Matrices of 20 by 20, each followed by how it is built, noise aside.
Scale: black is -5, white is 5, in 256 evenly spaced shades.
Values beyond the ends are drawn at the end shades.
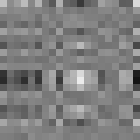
low rank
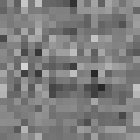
low rank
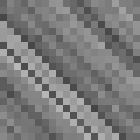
Toeplitz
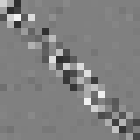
banded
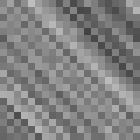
Toeplitz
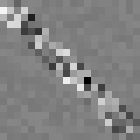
banded
